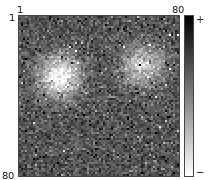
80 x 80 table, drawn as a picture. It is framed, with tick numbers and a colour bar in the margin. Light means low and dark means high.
Most values sit high, with a long tail of low ones. The ninth with the lowest average is the middle left. Two dips sink into the field.
